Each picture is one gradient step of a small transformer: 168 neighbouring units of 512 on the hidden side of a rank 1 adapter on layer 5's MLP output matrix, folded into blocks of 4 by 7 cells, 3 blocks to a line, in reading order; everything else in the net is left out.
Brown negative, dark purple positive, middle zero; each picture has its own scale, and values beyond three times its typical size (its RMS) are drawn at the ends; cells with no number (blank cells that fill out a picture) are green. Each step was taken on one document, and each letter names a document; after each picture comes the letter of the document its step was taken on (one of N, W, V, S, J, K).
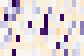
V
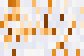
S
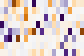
S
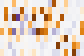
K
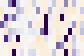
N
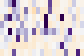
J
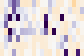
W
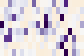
N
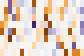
N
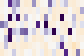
W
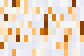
J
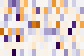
N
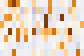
J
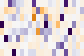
N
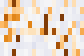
V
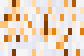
V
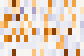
V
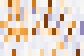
S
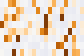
K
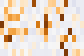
N
